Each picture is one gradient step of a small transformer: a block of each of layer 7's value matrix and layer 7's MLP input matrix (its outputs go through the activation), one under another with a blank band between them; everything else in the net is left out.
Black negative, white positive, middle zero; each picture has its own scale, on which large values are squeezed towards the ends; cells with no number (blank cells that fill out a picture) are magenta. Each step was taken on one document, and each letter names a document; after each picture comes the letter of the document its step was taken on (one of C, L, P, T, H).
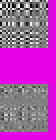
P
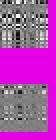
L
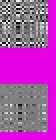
L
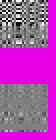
L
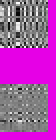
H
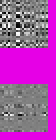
L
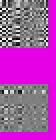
P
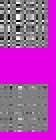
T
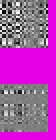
P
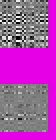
L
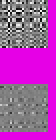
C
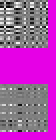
H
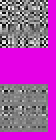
P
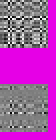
C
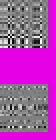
C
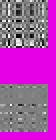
T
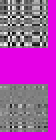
C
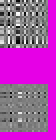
H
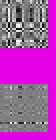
C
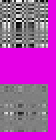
L
